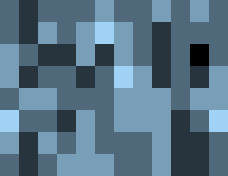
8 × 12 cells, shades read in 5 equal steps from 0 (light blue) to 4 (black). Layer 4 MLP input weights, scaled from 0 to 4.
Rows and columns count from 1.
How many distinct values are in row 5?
2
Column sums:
11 20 14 17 12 13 10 13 14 19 19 12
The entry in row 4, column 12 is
1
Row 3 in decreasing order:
4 3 3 3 3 2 2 2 2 1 1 1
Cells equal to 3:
19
